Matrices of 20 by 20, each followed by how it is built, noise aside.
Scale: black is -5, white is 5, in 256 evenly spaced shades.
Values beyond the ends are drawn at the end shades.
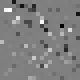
sparse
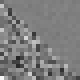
lower triangular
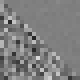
lower triangular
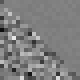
lower triangular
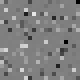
sparse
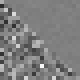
lower triangular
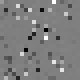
sparse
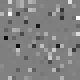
sparse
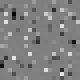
sparse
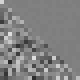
lower triangular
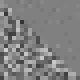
lower triangular
